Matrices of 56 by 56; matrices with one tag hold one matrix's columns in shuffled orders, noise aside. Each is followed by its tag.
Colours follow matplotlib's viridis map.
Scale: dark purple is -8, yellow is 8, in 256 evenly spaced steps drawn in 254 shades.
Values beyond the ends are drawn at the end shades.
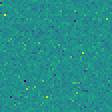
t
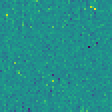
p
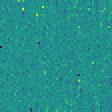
p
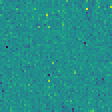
p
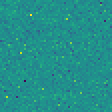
t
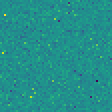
t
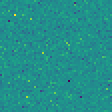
t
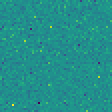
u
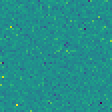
u
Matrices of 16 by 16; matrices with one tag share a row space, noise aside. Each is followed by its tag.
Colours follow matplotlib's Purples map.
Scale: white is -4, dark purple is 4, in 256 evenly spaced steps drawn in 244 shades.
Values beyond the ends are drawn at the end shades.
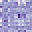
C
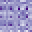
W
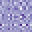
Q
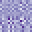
Q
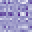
W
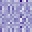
Q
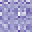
C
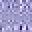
Q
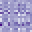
C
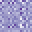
Q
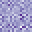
Q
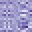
W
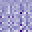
Q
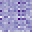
C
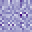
Q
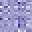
C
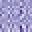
Q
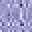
Q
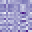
W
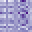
W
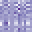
C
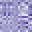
W
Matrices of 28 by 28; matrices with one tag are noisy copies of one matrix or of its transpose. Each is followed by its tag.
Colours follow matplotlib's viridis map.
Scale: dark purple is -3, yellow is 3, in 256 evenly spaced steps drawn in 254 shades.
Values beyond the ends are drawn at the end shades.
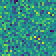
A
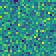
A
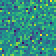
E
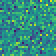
E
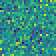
E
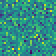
A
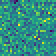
A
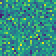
A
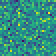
A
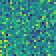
E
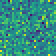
E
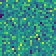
A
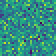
A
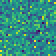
E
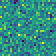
A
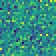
E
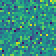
E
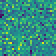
A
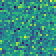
E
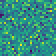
A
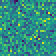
A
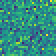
E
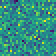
A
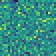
A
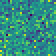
E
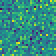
E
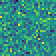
A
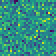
A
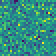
A
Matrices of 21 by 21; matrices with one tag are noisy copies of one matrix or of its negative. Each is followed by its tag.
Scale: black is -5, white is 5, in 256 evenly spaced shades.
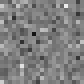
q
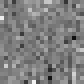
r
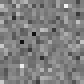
q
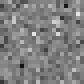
q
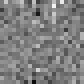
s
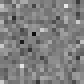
q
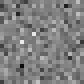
q
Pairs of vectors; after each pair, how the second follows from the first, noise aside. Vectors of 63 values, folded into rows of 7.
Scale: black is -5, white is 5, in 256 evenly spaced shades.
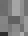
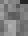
reversed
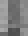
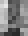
scaled up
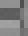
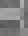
negated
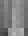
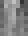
reversed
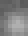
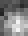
scaled up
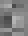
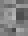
reversed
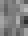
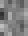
reversed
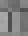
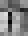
scaled up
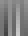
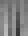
negated
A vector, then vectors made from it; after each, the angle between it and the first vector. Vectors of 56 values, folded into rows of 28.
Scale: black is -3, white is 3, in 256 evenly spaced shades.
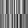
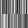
orthogonal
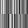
partly aligned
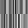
nearly opposite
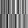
orthogonal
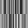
nearly opposite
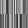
nearly parallel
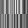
nearly parallel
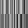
nearly parallel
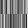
orthogonal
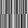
orthogonal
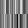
nearly parallel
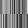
partly aligned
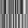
nearly opposite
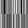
partly opposed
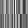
nearly parallel
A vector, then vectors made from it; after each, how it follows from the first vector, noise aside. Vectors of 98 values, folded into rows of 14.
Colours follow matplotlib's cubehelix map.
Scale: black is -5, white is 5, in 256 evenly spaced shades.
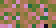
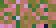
copied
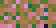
copied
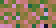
copied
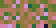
copied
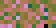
copied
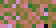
copied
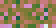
sign-scrambled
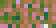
sign-scrambled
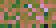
sign-scrambled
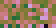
sign-scrambled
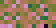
copied
